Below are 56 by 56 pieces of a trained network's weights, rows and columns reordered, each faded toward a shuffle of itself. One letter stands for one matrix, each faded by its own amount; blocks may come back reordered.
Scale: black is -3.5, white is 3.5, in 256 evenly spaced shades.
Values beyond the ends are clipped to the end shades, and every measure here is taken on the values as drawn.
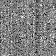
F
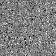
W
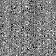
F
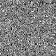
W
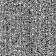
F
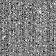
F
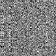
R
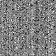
F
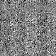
F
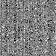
F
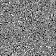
W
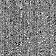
F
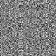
R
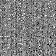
F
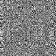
R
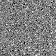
W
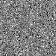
W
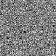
R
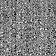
F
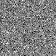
W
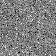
W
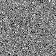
W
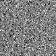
W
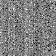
F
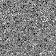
W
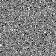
W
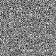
R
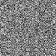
R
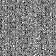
F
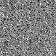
W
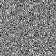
R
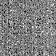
F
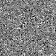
W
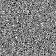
W
